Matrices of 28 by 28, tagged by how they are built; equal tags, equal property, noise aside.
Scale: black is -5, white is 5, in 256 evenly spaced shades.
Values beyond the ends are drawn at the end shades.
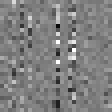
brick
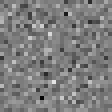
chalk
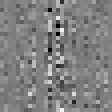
brick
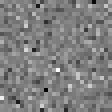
chalk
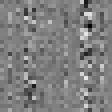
brick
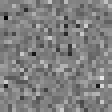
chalk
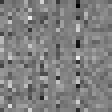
brick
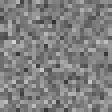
chalk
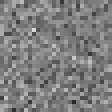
chalk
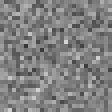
chalk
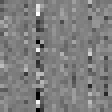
brick
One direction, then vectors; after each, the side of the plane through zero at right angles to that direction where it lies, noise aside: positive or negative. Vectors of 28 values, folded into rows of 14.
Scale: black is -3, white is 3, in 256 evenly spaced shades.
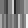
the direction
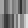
positive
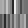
negative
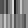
positive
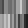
negative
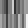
positive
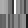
negative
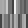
negative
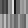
positive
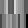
negative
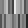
negative
